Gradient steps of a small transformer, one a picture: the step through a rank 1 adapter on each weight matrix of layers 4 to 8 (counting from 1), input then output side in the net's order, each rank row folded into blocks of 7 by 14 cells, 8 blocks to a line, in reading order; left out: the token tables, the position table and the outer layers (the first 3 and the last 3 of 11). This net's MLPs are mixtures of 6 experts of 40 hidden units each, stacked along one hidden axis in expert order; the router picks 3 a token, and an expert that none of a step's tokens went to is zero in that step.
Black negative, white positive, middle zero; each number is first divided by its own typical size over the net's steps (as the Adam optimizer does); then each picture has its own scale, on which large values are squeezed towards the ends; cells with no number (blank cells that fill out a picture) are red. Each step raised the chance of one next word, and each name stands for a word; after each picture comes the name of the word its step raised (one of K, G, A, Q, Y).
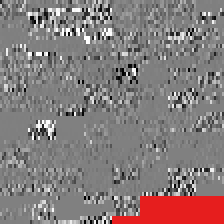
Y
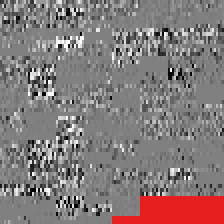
Y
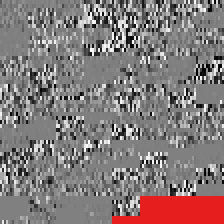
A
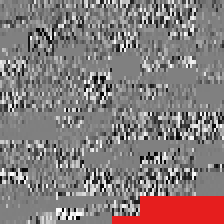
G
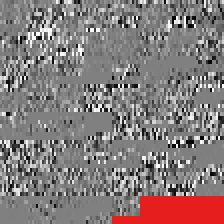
A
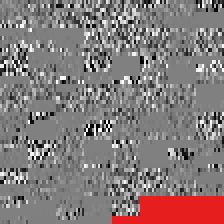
G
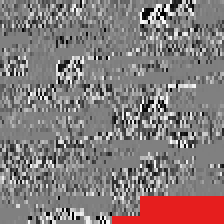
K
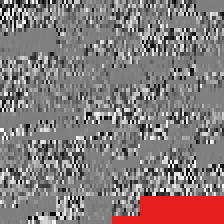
K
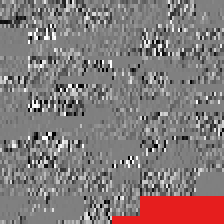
Y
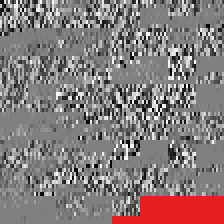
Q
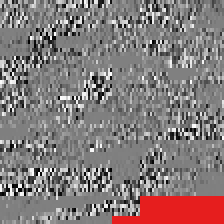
G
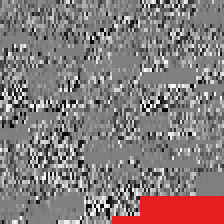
K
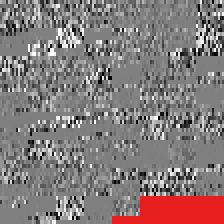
Y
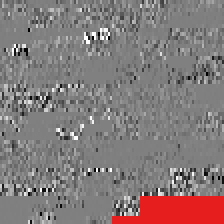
Y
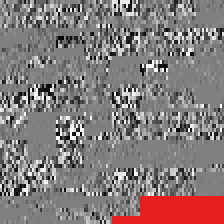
Q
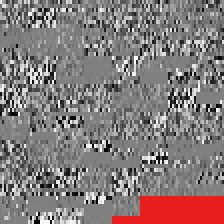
K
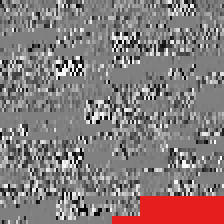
K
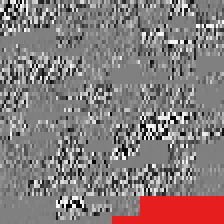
K
